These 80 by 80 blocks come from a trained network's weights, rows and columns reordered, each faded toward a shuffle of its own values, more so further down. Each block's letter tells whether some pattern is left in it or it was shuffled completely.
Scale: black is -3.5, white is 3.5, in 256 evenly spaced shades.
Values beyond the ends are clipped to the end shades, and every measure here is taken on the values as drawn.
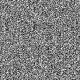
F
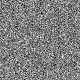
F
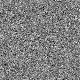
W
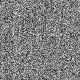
F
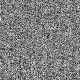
F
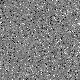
W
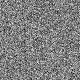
W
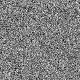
W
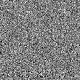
F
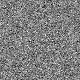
W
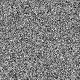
F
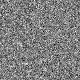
W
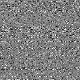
F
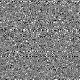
F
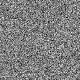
F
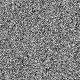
W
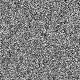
W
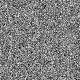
F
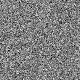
W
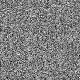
F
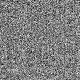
F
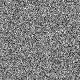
W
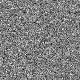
F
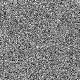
F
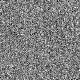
F
